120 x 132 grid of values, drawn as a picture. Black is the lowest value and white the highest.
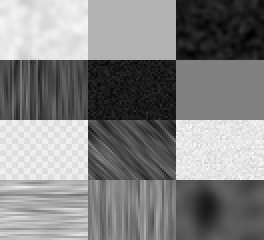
The table splits into 4 rows of 3 panels. Panel 1,1: very high, blotchy, faint in contrast. Panel 1,2: high, flat. Panel 1,3: very low, blotchy, faint in contrast. Panel 2,1: low, streaked downward. Panel 2,2: very low, fine-grained, faint in contrast. Panel 2,3: middling, flat. Panel 3,1: very high, checkered, faint in contrast. Panel 3,2: low, slanting down to the right. Panel 3,3: very high, fine-grained, faint in contrast. Panel 4,1: high, streaked across. Panel 4,2: middling, streaked downward. Panel 4,3: low, smooth.
